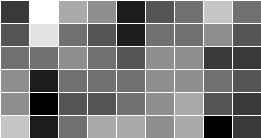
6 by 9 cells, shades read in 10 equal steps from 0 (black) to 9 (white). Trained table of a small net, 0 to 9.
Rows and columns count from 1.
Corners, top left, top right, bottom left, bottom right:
2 4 7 2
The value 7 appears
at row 1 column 8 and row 6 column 1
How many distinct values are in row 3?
4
